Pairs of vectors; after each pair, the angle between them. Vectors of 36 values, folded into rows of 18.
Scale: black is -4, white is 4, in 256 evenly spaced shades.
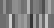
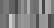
partly aligned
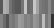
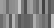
partly opposed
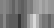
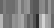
partly opposed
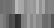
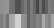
nearly opposite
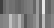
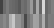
nearly parallel
